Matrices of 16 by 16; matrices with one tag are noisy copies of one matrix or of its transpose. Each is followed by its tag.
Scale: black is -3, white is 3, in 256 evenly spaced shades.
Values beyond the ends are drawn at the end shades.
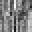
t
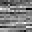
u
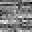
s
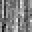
s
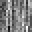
u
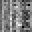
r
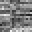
t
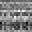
r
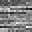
u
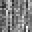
u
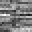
t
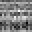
r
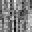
t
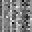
r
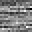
u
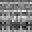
r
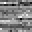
s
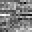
t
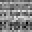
r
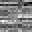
s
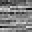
u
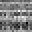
r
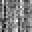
s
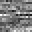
t
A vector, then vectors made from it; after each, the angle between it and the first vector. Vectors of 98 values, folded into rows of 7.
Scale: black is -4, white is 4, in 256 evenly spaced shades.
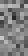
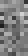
partly aligned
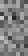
nearly parallel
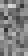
partly aligned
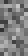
partly aligned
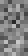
orthogonal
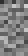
partly aligned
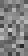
orthogonal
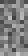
partly aligned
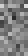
nearly parallel
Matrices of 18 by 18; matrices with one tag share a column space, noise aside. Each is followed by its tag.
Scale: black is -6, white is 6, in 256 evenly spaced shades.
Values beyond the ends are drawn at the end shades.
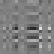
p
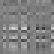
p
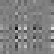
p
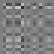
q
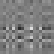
p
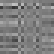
q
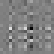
p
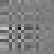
p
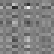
q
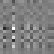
p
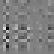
p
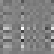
p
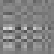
p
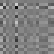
q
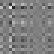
q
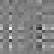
p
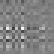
p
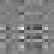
p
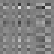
q
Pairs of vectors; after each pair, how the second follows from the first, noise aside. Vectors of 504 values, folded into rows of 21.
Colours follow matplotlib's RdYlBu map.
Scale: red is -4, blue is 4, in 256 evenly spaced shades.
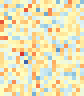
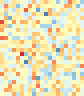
copied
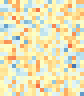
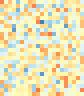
shuffled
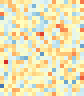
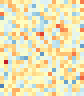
copied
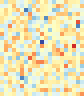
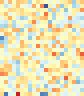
shuffled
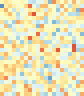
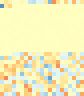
partly zeroed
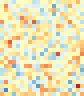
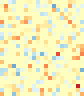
partly zeroed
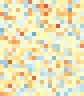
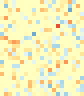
partly zeroed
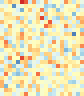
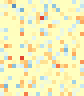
partly zeroed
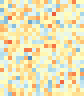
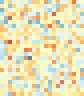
copied
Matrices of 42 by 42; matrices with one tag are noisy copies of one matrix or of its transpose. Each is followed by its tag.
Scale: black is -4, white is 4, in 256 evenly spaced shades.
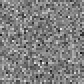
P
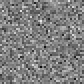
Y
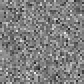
Y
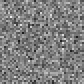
P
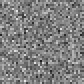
P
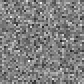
P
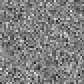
Y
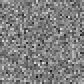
P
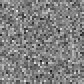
P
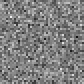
P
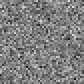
Y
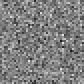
P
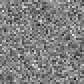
Y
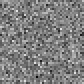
P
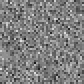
Y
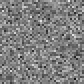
Y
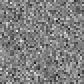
Y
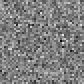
P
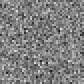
P
